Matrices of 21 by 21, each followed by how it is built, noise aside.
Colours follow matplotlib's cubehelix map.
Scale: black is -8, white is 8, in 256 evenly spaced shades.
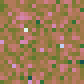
noise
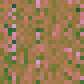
uneven columns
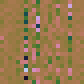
uneven columns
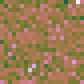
noise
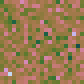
noise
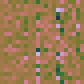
uneven columns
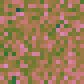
noise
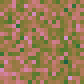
noise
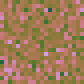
noise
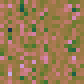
uneven columns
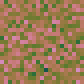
noise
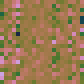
uneven columns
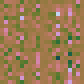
uneven columns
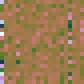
uneven columns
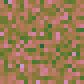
noise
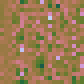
uneven columns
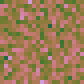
noise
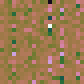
uneven columns
